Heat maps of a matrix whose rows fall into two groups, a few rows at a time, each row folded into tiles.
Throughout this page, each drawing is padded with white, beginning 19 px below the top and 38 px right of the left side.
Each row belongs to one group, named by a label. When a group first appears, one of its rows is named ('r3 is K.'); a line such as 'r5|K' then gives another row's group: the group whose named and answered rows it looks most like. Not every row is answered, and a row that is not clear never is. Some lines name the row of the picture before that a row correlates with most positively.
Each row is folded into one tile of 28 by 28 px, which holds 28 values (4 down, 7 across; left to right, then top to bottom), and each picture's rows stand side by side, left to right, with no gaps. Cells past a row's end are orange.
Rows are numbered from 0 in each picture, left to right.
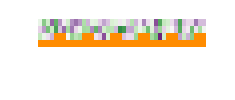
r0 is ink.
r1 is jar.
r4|ink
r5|jar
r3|jar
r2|jar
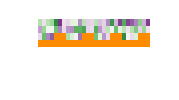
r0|ink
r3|jar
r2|jar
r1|ink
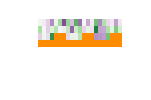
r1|jar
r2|jar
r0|jar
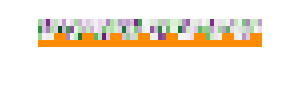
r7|ink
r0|jar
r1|jar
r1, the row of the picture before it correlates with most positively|1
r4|ink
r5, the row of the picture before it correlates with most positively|2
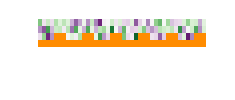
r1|jar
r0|ink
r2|ink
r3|jar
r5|ink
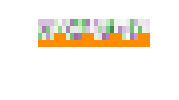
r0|jar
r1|ink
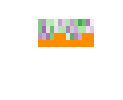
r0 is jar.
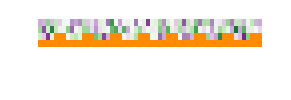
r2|ink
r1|jar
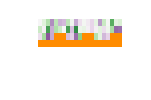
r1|jar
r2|ink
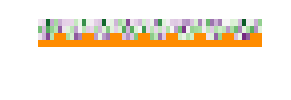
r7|ink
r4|ink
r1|ink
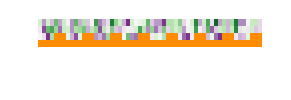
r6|ink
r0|ink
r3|ink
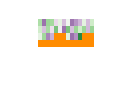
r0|ink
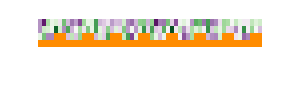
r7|ink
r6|jar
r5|jar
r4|jar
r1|jar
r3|jar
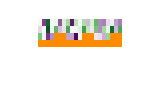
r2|jar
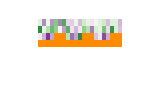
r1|jar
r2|ink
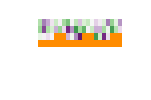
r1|ink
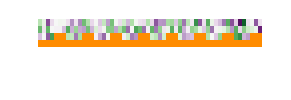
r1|jar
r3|ink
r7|ink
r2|ink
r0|jar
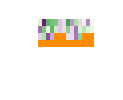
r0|ink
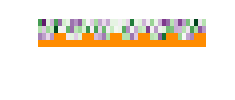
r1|jar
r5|ink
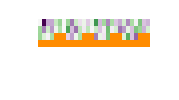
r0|jar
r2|jar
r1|jar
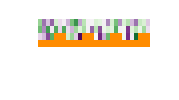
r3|jar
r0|jar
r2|jar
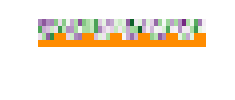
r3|ink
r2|jar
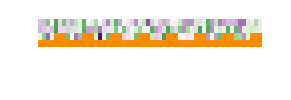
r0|ink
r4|jar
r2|jar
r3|jar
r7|jar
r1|ink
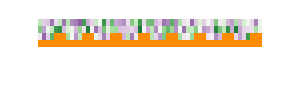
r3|ink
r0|jar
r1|jar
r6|ink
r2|ink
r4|jar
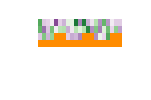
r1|ink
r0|jar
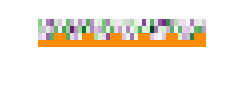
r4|jar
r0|jar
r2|ink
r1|jar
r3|ink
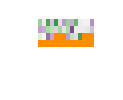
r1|jar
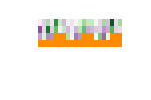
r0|ink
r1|ink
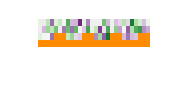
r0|ink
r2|jar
